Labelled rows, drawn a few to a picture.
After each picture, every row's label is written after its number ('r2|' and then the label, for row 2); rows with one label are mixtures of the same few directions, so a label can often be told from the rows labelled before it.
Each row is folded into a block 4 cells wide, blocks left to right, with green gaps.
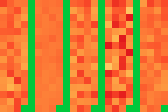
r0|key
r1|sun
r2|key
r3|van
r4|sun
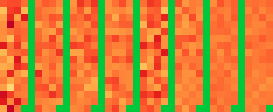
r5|van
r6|van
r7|sun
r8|key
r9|van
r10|sun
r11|sun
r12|sun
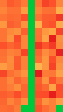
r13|van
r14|van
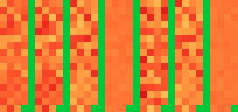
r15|sun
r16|sun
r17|sun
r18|sun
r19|key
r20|sun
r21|van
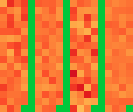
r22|sun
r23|key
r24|van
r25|van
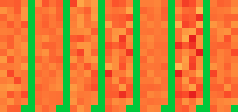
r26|key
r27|sun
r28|sun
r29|van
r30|key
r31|van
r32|van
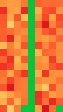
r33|van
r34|van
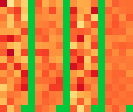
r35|sun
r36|sun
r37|van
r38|sun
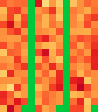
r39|van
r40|sun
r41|key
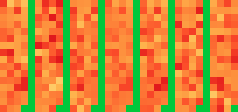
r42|sun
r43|sun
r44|van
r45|sun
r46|sun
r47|van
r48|key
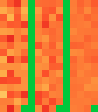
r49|key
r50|van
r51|sun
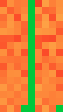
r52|sun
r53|sun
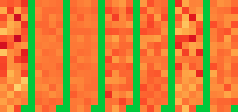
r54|sun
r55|van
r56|key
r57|key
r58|sun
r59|sun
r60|van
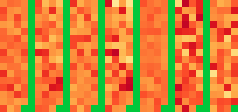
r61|van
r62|sun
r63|sun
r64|sun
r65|key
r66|sun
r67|van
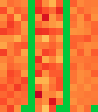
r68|sun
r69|key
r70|sun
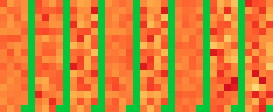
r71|sun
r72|key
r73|van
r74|key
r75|van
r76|van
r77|sun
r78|key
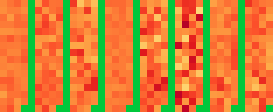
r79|key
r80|sun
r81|sun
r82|key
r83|sun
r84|van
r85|key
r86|key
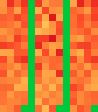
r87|sun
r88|sun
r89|sun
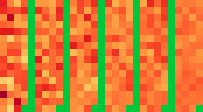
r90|key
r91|key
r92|sun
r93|sun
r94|sun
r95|sun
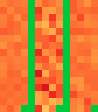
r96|sun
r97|van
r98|key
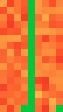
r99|sun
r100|key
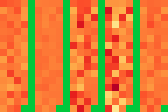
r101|key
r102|van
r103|van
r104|van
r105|van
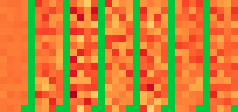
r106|key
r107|key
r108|key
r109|sun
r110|van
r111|sun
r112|key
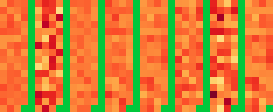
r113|sun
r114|van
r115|key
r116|key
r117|key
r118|key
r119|key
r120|key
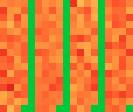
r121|van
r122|sun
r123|sun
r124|van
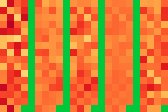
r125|sun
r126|sun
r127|sun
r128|sun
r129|key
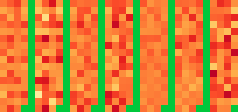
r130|key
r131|key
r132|van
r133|van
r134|sun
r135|sun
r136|van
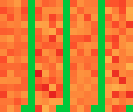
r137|key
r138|van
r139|sun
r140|key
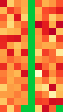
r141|sun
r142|van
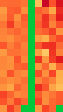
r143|van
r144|sun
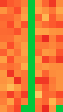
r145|key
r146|key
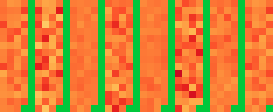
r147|van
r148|van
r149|van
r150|van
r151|key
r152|van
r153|sun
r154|van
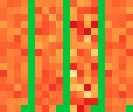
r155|van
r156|sun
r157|van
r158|van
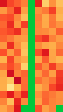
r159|key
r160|sun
